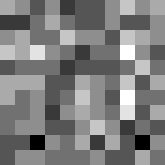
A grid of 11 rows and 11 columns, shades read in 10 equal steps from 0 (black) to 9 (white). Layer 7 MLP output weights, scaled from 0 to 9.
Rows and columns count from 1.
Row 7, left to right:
6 4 5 3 4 7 5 3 9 4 4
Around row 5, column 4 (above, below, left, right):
5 3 4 2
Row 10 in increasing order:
0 0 2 3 3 3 4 5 5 6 6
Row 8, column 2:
4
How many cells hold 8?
2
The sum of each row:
50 40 57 57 41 55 54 52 46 37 46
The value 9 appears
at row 4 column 9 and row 7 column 9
